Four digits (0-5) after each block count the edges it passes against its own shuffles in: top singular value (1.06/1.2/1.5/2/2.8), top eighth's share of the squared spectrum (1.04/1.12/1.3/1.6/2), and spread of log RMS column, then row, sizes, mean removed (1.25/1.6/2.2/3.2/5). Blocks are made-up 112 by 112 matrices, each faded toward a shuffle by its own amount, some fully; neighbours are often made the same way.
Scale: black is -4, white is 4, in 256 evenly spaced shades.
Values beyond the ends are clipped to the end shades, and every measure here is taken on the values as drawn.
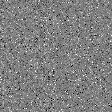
3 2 1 0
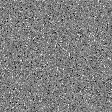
0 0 0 0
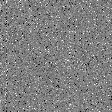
1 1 1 0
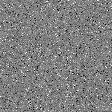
1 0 0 0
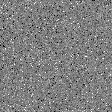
3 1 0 0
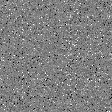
3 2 1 0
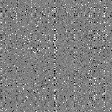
5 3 3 2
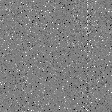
3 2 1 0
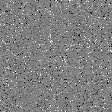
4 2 1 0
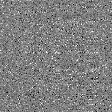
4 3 1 1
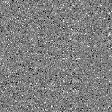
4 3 1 1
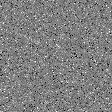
0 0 0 0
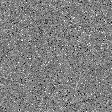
2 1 0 0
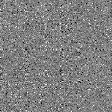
4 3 2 2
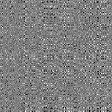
5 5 3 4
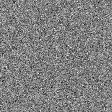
1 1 0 0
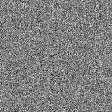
3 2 1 1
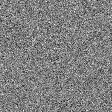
0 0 0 0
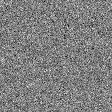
0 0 0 0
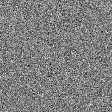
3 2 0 0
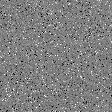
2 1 0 0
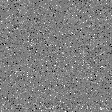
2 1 0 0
